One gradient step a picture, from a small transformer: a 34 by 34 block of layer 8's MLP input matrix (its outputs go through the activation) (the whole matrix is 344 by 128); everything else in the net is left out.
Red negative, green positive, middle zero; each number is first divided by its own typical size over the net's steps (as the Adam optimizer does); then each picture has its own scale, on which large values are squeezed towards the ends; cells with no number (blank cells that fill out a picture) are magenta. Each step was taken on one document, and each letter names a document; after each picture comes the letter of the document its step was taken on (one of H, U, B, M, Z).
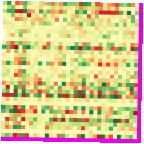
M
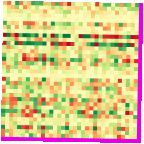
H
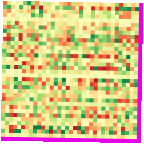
H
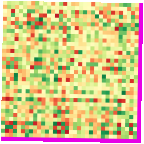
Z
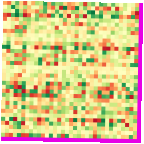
M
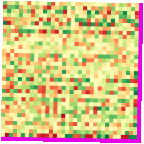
Z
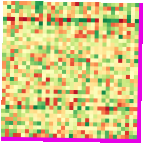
Z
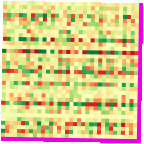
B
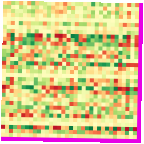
H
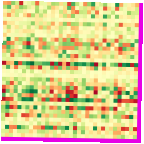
H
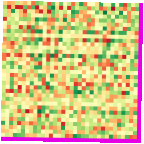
M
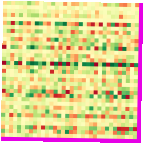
H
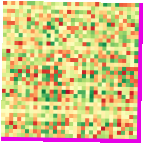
Z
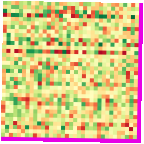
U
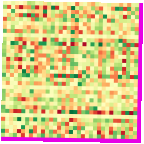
U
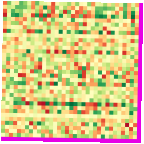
U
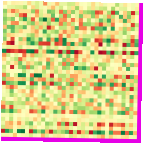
U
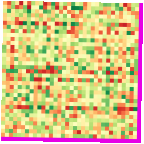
Z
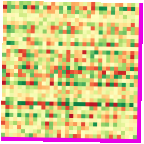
B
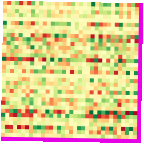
H
